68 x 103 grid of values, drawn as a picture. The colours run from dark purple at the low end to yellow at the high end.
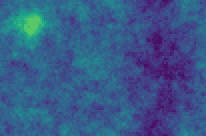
On average the colour sits 30% of the way up the scale. One bump rises in the top left. The top left is the ninth with the highest average. No row or column stands out.
